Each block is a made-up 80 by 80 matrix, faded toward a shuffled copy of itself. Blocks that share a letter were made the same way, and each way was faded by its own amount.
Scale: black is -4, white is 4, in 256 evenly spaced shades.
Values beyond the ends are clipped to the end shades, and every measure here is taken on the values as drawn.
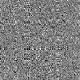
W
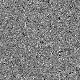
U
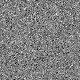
U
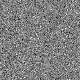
U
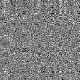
W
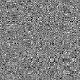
W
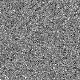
U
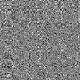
W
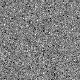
U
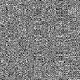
W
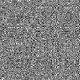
W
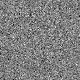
U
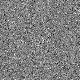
U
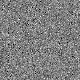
U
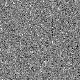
U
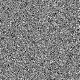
U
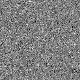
U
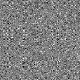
W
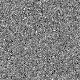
U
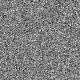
U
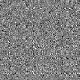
W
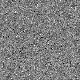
U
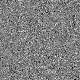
U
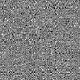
W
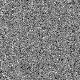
U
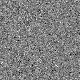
U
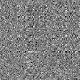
W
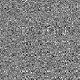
W
